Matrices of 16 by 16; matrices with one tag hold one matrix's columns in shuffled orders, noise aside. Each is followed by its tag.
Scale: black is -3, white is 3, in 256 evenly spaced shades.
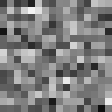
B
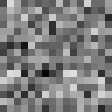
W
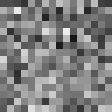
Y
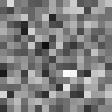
W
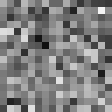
Y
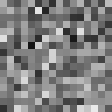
Y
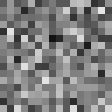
Y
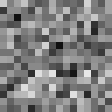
W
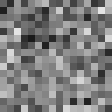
Y
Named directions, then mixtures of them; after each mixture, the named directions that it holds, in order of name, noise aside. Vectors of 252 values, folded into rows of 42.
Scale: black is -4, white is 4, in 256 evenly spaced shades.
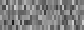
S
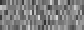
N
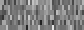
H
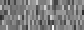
H, N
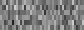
S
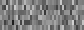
S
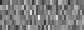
N, S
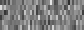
H, N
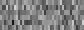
S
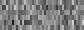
S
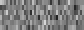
N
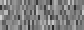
H, N
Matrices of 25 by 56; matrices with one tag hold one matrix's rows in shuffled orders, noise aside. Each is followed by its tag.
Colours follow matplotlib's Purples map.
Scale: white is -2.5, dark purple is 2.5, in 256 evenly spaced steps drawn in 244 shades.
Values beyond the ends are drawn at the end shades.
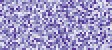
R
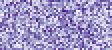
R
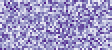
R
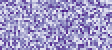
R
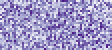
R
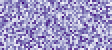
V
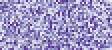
R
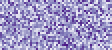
R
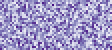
V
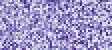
R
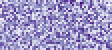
R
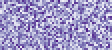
V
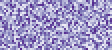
V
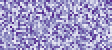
V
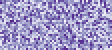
R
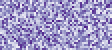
V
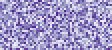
V
